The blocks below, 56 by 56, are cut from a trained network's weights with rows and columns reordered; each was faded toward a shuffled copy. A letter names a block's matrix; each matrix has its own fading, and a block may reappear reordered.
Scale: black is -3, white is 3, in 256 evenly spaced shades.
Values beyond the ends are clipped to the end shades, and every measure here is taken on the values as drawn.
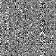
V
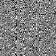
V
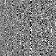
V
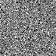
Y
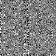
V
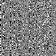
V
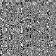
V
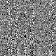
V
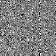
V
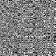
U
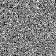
Y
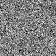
Y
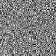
U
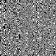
V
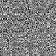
U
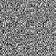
U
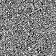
Y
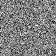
Y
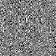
V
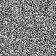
Y
